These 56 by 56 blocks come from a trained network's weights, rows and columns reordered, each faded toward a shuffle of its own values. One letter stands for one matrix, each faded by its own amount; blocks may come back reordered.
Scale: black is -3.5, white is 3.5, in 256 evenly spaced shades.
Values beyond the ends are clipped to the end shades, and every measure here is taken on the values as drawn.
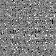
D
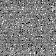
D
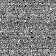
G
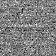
G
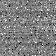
D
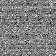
G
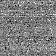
G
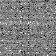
G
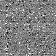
D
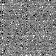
D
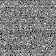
D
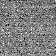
G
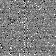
D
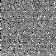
D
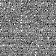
G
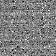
G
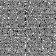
D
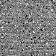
D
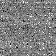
D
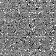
D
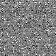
D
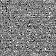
G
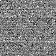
G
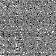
D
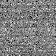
G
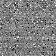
D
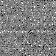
D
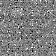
D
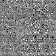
D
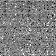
D
